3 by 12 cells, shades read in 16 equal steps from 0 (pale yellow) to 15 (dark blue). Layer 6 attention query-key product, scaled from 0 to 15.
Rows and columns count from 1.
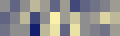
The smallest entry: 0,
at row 2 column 6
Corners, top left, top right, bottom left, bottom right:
7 6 9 6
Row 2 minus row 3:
1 1 -3 -3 3 -1 -4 2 0 -2 -7 -2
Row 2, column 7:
6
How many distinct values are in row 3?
8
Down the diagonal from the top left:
7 8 7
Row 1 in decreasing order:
12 10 10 10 9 8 7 7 6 6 6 4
